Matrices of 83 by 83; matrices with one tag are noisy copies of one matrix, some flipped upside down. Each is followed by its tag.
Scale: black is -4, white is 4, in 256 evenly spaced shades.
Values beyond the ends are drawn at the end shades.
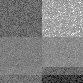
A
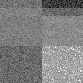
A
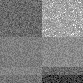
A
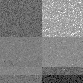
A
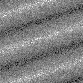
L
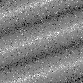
L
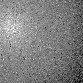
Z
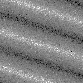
L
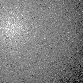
Z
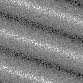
L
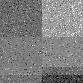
A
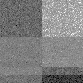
A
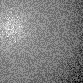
Z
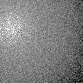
Z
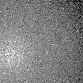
Z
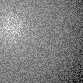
Z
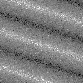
L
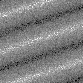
L
